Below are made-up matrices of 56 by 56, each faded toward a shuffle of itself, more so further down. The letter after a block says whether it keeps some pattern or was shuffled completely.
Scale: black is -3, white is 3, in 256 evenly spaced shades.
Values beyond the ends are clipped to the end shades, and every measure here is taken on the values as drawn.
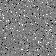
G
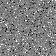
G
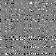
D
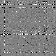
D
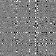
D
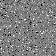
G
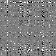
D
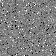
G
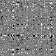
D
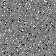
G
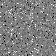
G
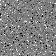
G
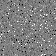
G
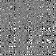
D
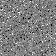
G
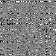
D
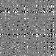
D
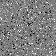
G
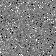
G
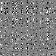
D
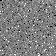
G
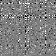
D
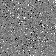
G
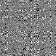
D
